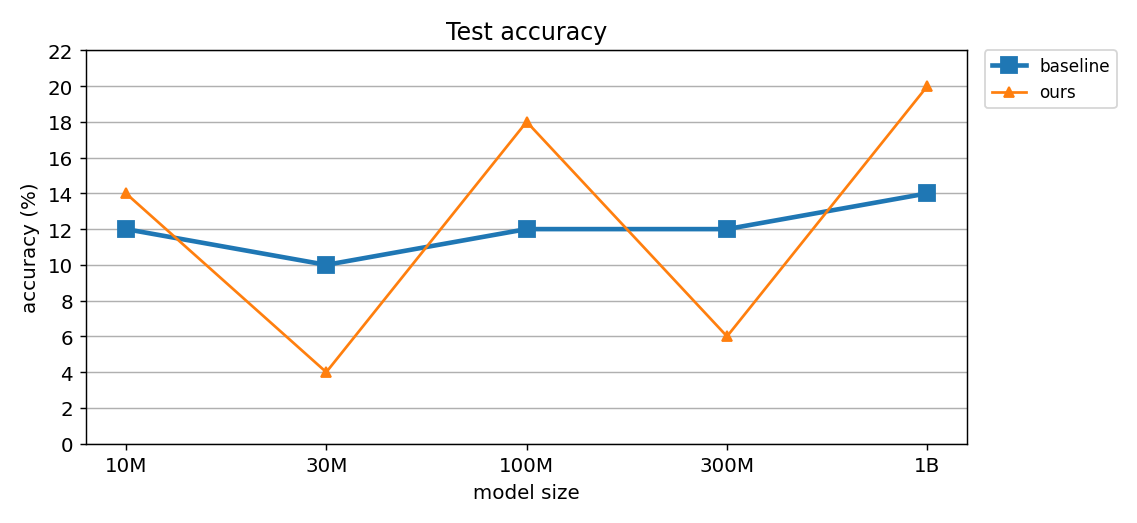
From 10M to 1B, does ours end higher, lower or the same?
higher
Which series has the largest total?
ours
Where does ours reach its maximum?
1B
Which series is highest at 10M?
ours
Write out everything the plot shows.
Title: Test accuracy
x-axis: model size, ticks 10M 30M 100M 300M 1B
y-axis: accuracy (%), ticks 0 2 4 6 8 10 12 14 16 18 20 22
Legend: baseline, ours
Values:
baseline: 12 10 12 12 14
ours: 14 4 18 6 20
